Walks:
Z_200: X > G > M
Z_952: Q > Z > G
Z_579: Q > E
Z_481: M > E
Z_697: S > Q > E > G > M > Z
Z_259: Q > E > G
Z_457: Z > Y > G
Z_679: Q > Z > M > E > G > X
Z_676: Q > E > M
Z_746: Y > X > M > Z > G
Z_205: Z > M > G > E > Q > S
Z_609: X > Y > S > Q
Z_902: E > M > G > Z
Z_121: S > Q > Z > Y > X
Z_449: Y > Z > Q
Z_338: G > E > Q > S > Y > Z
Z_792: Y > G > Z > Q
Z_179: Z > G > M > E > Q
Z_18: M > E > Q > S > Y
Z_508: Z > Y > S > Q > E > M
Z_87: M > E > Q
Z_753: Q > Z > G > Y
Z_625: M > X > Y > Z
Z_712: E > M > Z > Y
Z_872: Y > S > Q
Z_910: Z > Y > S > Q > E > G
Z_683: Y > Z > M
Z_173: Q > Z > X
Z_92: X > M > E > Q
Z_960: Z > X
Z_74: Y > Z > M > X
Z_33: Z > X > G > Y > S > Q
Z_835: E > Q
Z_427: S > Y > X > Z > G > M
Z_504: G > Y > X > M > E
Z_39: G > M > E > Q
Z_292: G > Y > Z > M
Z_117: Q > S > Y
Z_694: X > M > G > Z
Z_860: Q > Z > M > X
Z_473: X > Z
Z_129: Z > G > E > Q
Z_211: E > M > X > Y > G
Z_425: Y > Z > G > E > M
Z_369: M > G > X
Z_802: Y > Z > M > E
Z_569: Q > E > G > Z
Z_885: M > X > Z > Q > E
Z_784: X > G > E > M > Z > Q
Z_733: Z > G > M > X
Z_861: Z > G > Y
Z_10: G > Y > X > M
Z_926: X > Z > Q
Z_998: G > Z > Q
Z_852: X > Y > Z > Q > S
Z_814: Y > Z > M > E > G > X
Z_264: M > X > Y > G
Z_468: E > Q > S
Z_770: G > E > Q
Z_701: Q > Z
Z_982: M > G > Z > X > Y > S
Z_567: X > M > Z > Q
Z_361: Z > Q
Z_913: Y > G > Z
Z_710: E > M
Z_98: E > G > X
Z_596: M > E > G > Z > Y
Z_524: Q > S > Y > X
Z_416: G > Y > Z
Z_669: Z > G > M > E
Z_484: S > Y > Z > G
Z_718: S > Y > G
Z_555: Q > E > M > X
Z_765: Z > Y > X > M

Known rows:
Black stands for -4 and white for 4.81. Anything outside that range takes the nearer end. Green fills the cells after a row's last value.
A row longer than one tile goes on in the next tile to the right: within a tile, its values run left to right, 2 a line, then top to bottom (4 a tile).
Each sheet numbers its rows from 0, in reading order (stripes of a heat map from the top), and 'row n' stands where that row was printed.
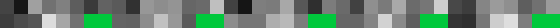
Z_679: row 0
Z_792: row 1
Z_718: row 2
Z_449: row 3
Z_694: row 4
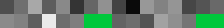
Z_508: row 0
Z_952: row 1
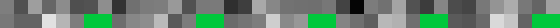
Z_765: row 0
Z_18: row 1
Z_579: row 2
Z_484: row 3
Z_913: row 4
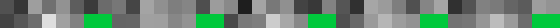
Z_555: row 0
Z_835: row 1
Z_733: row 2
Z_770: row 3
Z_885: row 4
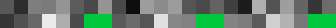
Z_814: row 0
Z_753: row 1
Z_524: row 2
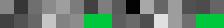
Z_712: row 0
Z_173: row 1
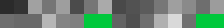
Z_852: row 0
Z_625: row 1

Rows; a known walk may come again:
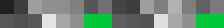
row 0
Z_569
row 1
Z_701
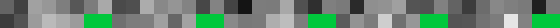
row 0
Z_39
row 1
Z_468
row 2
Z_718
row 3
Z_861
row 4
Z_211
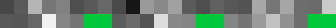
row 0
Z_676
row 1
Z_753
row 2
Z_872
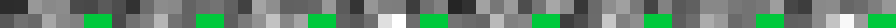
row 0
Z_259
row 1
Z_596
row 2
Z_669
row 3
Z_10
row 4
Z_852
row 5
Z_712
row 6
Z_87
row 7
Z_504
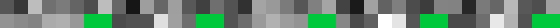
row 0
Z_33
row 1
Z_860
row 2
Z_770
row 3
Z_427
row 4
Z_74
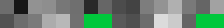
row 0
Z_98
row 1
Z_913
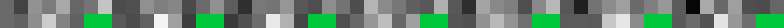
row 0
Z_449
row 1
Z_425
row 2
Z_814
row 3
Z_179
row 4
Z_926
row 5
Z_416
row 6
Z_173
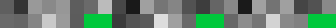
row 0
Z_792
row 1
Z_679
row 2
Z_960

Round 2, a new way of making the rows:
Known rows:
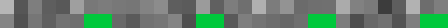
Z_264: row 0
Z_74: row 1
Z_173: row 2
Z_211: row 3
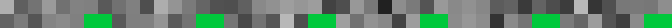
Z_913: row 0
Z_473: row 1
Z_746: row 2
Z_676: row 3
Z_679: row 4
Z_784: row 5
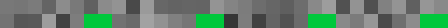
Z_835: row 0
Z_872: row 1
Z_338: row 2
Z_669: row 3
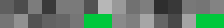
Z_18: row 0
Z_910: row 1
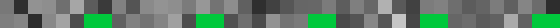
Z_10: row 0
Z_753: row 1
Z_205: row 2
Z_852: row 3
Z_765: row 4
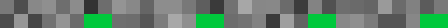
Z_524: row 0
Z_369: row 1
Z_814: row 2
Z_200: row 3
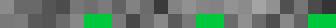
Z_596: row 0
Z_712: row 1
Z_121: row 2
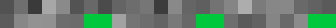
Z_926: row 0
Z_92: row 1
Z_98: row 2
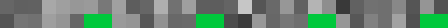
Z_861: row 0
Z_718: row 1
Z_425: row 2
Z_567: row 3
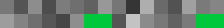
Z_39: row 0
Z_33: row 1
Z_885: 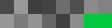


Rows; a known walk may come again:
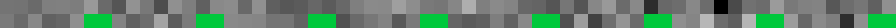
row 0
Z_733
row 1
Z_710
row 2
Z_860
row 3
Z_960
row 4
Z_98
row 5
Z_524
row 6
Z_508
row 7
Z_259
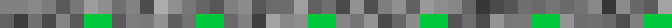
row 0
Z_625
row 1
Z_473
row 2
Z_902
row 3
Z_669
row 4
Z_205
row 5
Z_87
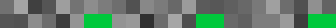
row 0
Z_129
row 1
Z_504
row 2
Z_683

